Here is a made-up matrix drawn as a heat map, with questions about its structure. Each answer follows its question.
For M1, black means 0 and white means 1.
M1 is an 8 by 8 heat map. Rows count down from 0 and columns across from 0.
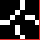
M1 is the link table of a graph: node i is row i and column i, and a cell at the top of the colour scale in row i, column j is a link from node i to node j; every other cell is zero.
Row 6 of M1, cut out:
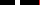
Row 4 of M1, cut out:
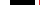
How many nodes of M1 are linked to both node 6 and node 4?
0
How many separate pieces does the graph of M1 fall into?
2
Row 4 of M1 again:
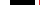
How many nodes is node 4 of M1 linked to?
3
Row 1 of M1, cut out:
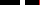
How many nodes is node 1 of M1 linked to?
1
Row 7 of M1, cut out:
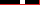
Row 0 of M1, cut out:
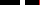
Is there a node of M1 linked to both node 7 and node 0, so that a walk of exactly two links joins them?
yes
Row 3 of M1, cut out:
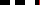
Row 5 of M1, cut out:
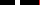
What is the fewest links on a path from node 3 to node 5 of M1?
1
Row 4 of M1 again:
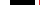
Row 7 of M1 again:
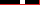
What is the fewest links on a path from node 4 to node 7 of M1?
1
